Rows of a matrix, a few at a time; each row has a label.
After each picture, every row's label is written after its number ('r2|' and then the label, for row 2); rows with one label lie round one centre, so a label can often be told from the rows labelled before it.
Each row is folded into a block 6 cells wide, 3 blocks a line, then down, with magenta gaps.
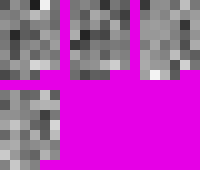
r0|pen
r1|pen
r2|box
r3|box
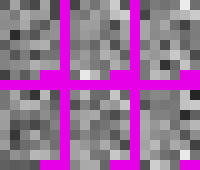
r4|pen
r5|box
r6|box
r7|pen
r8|box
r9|box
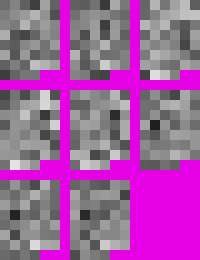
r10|pen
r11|pen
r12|box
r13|box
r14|box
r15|pen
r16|pen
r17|pen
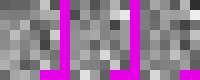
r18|box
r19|box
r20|box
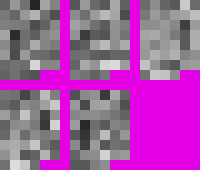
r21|pen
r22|pen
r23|box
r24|box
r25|pen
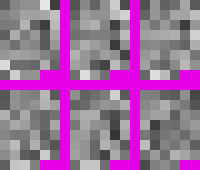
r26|box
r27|box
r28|box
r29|box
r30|box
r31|pen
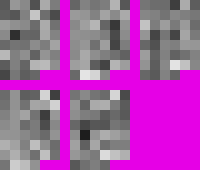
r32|pen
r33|box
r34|pen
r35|box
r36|pen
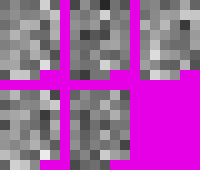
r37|box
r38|pen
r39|box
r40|box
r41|pen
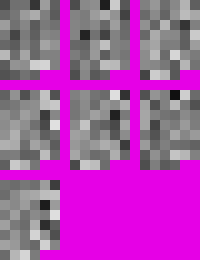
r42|pen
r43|pen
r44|box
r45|box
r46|box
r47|pen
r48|box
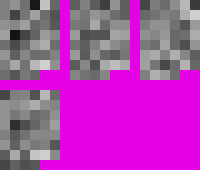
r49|pen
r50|pen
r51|box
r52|pen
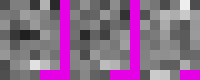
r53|pen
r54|pen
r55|box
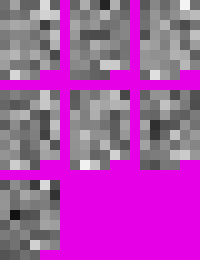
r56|box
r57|pen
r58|box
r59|box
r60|box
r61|pen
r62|pen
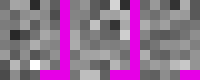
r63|pen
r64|box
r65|pen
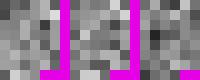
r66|box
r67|box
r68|pen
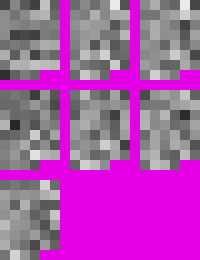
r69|pen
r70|box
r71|box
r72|pen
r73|box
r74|box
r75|box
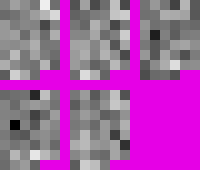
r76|box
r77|box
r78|pen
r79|pen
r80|box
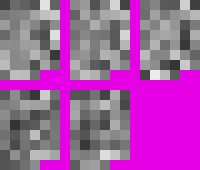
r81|box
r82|box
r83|box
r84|pen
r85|pen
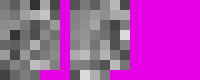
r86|pen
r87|box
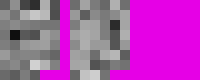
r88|pen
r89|box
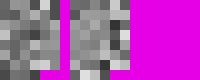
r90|pen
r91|box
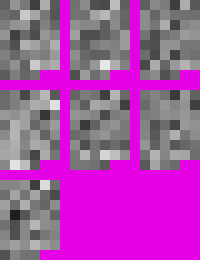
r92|pen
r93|pen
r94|pen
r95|box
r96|pen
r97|pen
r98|pen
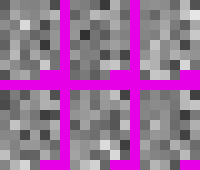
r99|box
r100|pen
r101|box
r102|box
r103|box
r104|box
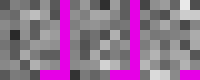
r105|pen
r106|pen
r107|box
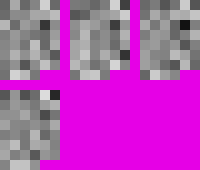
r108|box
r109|box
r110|box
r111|box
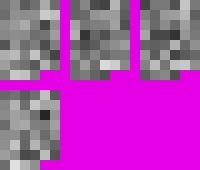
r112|box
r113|pen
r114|pen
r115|box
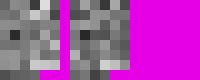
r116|pen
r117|pen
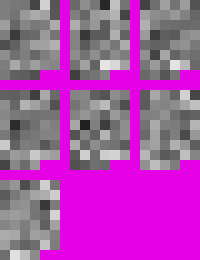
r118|pen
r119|pen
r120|pen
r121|pen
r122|pen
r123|box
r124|box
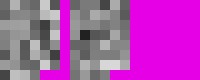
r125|box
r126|pen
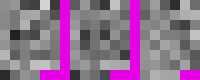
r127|pen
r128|pen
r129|box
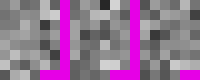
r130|box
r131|pen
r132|pen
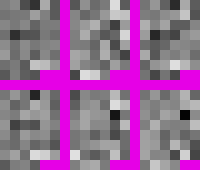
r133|pen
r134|box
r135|pen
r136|pen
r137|box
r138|box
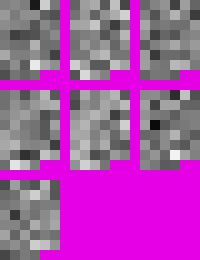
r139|pen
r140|box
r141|pen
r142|box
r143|box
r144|pen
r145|pen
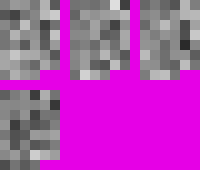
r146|box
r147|box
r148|box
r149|pen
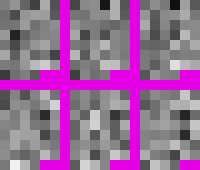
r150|pen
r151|pen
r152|pen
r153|box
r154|box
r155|box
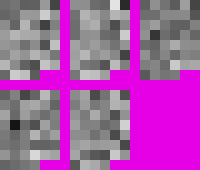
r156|box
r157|box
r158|pen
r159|pen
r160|box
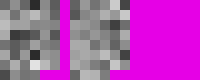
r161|pen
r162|box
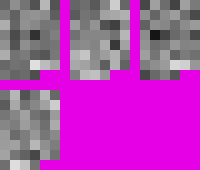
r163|pen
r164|box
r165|pen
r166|box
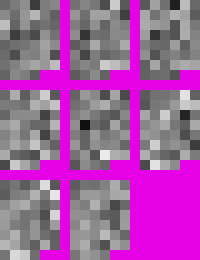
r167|pen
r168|pen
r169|pen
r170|box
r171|pen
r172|box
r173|box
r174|box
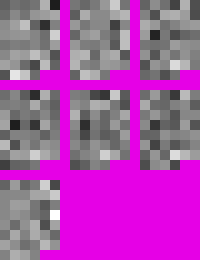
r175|box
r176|box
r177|pen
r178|pen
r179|pen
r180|pen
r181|box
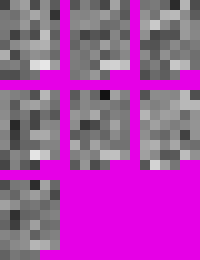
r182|pen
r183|pen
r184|pen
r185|pen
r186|pen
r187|box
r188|pen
